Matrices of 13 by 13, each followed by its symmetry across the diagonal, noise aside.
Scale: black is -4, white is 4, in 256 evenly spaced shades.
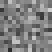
antisymmetric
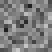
symmetric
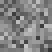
symmetric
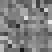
antisymmetric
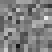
antisymmetric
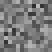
symmetric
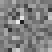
symmetric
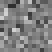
antisymmetric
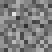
symmetric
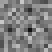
symmetric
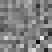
antisymmetric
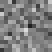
antisymmetric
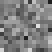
antisymmetric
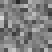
antisymmetric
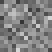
symmetric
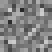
symmetric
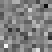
antisymmetric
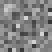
symmetric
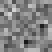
symmetric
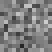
antisymmetric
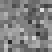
antisymmetric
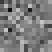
symmetric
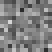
antisymmetric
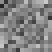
symmetric
